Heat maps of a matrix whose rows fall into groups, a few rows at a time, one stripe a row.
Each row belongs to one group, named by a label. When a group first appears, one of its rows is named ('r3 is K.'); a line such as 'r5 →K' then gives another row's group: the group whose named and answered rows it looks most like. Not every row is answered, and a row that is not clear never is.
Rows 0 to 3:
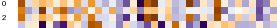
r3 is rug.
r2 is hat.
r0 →hat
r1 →hat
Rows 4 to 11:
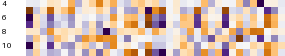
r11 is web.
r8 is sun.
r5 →hat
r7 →web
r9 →rug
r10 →web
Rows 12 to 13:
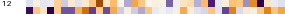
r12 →rug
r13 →web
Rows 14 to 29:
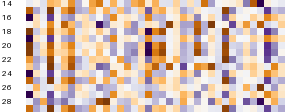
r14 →rug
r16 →web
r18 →hat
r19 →web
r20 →hat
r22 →hat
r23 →sun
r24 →web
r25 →hat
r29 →hat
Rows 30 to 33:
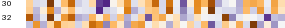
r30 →sun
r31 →sun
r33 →rug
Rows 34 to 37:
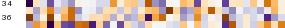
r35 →sun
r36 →hat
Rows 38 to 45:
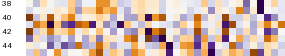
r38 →rug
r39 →rug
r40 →hat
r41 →web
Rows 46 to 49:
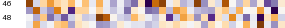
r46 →hat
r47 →rug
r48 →rug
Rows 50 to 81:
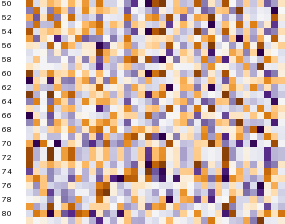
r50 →hat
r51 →rug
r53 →rug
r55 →sun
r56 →sun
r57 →rug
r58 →web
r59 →sun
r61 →web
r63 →hat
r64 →rug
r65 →sun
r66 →web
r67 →rug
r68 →rug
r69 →web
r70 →sun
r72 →hat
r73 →hat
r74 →web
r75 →web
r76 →rug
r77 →rug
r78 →rug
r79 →hat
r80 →web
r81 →sun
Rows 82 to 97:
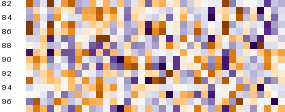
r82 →hat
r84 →rug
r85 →hat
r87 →rug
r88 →sun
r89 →web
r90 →web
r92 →sun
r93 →hat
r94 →rug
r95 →rug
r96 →rug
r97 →web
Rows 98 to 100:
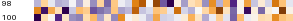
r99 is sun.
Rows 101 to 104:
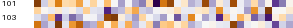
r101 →hat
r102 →sun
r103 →rug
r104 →hat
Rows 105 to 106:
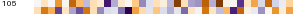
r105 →sun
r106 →web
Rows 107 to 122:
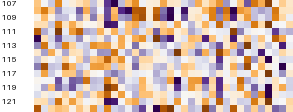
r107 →sun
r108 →web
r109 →web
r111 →hat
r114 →sun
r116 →rug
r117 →sun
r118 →rug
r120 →rug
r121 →sun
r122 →hat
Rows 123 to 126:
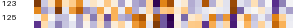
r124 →hat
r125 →web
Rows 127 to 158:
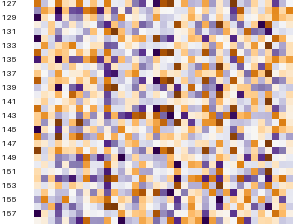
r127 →hat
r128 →web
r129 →web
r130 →sun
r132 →web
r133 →sun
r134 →hat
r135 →web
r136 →sun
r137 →sun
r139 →rug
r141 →sun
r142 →hat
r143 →web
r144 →sun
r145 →web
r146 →hat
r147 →sun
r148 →hat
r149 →sun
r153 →sun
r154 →web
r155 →rug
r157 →web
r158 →rug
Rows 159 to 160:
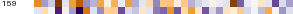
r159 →hat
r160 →rug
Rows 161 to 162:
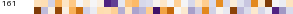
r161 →sun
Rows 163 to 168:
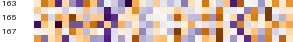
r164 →sun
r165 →sun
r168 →sun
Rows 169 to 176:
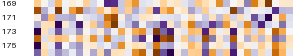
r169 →sun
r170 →hat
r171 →rug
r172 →rug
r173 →web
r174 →hat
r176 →web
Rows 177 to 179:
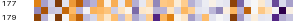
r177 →hat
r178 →rug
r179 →hat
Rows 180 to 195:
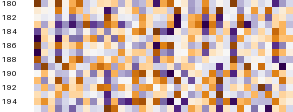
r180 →hat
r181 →sun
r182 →rug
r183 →rug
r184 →web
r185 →web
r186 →hat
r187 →web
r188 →hat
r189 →rug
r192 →rug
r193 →sun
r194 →web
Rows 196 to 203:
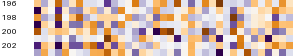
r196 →sun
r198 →hat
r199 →web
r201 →rug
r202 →web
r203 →rug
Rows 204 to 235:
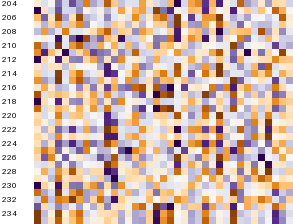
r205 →web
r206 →sun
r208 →rug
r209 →rug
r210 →hat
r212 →web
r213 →sun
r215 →hat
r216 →web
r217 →hat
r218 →web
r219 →hat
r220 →sun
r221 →sun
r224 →rug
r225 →web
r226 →sun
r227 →rug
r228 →sun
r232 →sun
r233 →web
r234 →hat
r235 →hat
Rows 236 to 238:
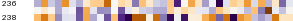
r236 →rug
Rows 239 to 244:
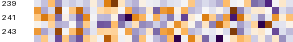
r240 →hat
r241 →web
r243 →hat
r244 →rug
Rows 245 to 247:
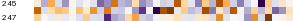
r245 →sun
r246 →hat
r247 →sun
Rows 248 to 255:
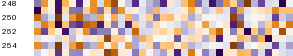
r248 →rug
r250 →hat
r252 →sun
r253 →rug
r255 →rug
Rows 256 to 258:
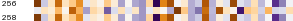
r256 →hat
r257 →sun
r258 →hat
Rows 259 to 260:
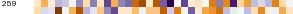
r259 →web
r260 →sun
